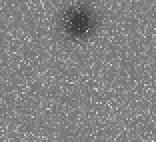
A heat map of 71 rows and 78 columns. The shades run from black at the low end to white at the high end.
Ninth with the lowest average: top middle. Mirror symmetry: none. Stripes: none. Histogram: heavy tails on both sides. Average level on the scale: 50%. Dips: one, in the top middle.
